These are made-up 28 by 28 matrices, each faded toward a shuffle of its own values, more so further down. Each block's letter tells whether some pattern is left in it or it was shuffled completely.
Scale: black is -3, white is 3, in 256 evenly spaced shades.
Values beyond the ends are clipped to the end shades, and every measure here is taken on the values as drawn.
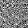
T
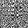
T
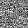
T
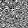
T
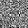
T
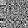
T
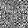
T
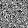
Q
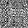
T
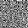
T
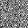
T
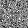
Q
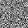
T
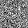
Q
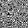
T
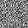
T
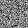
Q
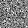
Q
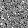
Q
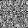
T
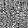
T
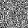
T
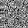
T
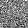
Q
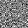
T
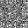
T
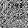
T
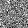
Q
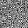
T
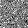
Q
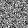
Q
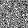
Q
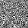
T
